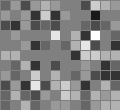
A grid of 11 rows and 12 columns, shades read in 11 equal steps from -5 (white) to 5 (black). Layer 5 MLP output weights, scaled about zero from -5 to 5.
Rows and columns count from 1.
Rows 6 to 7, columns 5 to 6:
0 0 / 0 2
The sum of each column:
3 -2 -1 6 -2 -3 -7 -3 2 -4 -2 1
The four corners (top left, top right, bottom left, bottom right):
1 -1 1 -2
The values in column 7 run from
-3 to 1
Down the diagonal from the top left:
1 0 -1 0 1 0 0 1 3 -2 -2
